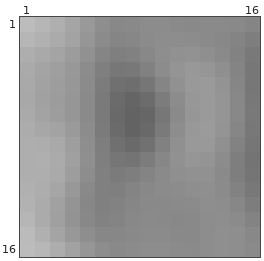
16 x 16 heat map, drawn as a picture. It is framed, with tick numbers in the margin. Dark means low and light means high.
Ninth with the lowest average: centre. Calmest part: bottom middle. Slope: up to the left.
